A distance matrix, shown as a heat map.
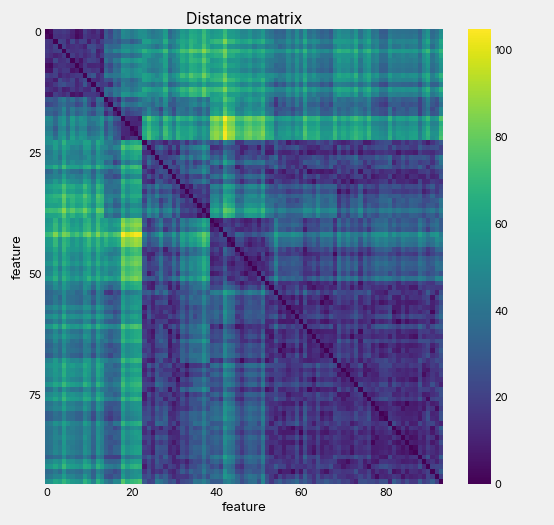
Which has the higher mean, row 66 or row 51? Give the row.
51
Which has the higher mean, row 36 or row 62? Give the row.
36
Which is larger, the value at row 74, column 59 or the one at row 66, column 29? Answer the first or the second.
the first
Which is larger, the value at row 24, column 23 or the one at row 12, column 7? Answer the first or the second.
the first
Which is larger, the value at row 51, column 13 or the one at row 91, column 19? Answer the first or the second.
the first
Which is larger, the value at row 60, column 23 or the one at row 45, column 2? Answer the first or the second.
the second
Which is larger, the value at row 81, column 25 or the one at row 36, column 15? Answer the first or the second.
the second
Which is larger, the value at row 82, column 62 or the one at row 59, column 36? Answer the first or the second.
the second
